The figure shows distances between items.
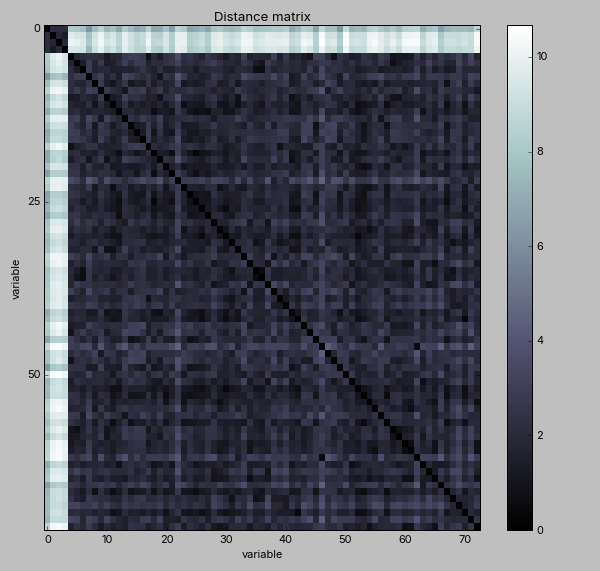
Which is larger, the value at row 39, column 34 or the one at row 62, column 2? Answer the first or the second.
the second
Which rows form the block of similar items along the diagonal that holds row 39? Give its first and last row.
4 to 72
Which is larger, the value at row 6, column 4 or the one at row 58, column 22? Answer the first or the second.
the second
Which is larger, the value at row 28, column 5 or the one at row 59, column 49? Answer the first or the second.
the first
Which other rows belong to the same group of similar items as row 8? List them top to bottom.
4, 5, 6, 7, 9, 10, 11, 12, 13, 14, 15, 16, 17, 18, 19, 20, 21, 22, 23, 24, 25, 26, 27, 28, 29, 30, 31, 32, 33, 34, 35, 36, 37, 38, 39, 40, 41, 42, 43, 44, 45, 46, 47, 48, 49, 50, 51, 52, 53, 54, 55, 56, 57, 58, 59, 60, 61, 62, 63, 64, 65, 66, 67, 68, 69, 70, 71, 72
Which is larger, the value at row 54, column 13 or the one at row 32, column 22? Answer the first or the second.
the second
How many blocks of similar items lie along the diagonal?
2
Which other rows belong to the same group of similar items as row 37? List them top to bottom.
4, 5, 6, 7, 8, 9, 10, 11, 12, 13, 14, 15, 16, 17, 18, 19, 20, 21, 22, 23, 24, 25, 26, 27, 28, 29, 30, 31, 32, 33, 34, 35, 36, 38, 39, 40, 41, 42, 43, 44, 45, 46, 47, 48, 49, 50, 51, 52, 53, 54, 55, 56, 57, 58, 59, 60, 61, 62, 63, 64, 65, 66, 67, 68, 69, 70, 71, 72
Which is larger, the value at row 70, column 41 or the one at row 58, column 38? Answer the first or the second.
the second
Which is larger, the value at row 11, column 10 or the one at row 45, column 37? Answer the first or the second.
the second
